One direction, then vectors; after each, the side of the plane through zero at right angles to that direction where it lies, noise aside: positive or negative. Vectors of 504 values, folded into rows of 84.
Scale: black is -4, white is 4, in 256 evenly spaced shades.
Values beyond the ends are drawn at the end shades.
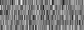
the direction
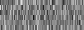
positive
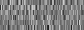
negative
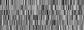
positive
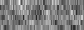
negative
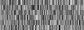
positive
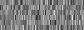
negative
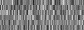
negative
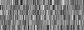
negative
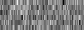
positive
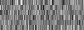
positive
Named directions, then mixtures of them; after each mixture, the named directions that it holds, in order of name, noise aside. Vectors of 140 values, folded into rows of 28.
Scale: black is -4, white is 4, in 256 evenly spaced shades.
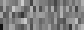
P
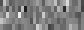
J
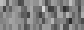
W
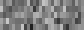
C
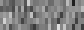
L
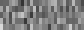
L, P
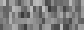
P, W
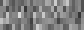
C, J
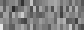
P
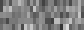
C, W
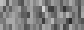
W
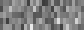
C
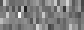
J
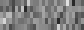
J, L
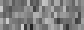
C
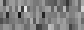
J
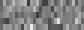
C, L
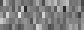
J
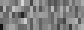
P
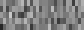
L, P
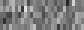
J, L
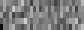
P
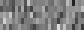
L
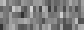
P, W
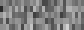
C, L
